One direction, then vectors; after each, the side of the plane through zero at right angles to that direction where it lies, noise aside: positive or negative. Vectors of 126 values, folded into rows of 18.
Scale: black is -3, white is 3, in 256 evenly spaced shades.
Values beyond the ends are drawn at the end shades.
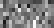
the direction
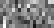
negative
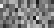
positive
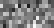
positive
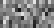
negative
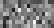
positive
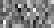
negative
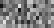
negative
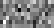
negative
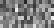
positive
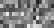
positive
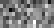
positive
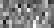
positive
